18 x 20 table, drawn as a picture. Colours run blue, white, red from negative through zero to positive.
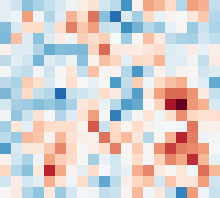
Histogram: bell-shaped. Mirror symmetry: none. Average level on the scale: 50%.
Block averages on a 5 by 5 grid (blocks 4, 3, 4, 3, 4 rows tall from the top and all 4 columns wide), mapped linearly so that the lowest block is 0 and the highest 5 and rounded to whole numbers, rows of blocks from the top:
13121 / 10422 / 11144 / 24445 / 14144
